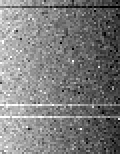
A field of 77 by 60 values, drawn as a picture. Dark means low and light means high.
Odd lines: rows 4, 53 and 59. Slope: up to the left. Histogram: bell-shaped. Stripes: none. Average level on the scale: 50%.
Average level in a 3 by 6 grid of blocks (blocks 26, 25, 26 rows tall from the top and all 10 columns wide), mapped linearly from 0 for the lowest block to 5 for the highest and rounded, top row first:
543210 | 543210 | 543210
